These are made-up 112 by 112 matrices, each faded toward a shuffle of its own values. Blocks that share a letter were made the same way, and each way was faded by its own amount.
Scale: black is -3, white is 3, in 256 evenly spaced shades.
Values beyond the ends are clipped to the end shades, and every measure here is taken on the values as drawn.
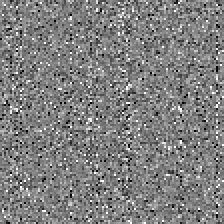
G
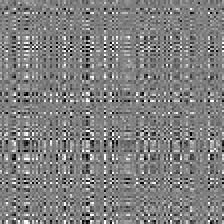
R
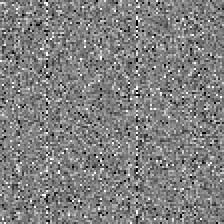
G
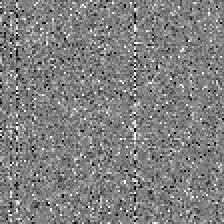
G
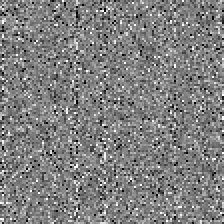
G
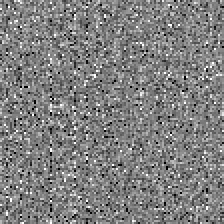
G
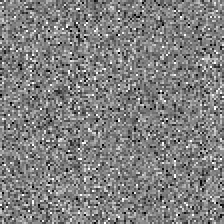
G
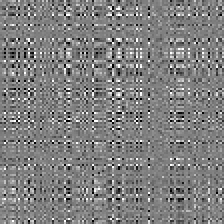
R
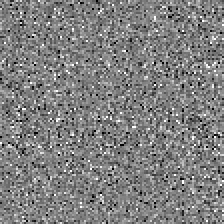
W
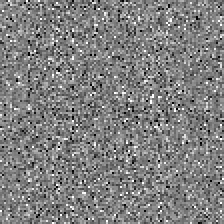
G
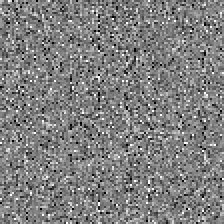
G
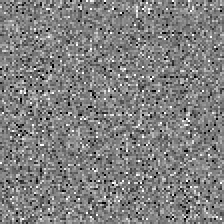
W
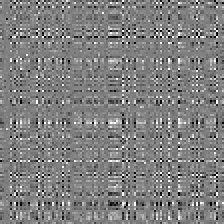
R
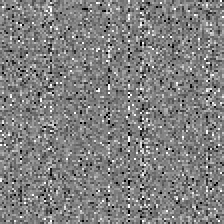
G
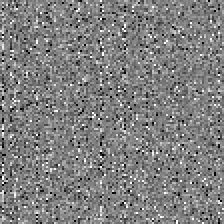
G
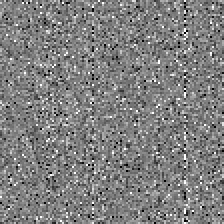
G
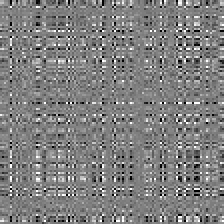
R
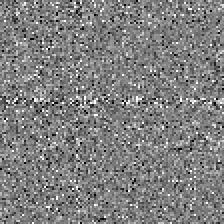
W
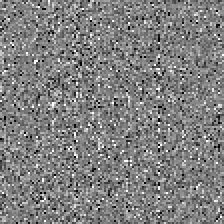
G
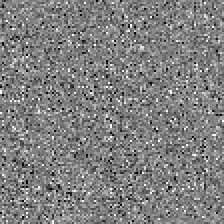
W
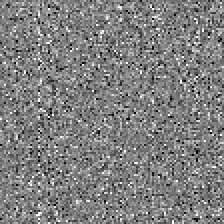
G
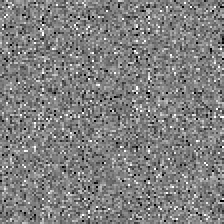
W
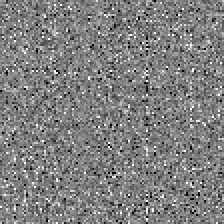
W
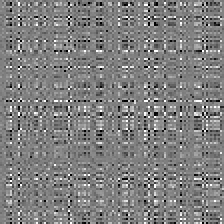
R
